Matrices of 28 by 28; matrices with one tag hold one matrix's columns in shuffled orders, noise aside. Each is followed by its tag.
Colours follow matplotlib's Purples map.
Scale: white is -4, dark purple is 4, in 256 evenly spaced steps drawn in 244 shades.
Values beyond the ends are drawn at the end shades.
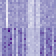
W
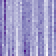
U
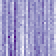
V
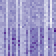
W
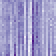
V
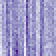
U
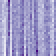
U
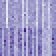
W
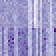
W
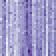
U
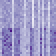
W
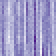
V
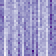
U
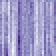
V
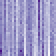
U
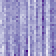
U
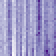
U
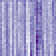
V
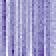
U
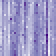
V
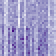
W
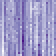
V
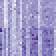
W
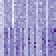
W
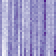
U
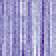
V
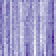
V
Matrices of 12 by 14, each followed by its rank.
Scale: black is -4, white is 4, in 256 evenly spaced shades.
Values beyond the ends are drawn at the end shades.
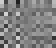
two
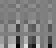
one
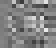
two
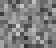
full rank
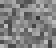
full rank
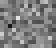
full rank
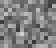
full rank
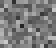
full rank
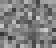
full rank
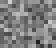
full rank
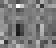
two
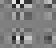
one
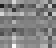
two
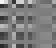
one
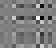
one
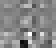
two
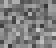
full rank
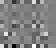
two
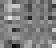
two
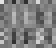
two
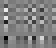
one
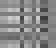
one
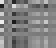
one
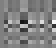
one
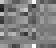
two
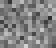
full rank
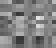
two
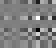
one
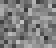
full rank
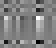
one
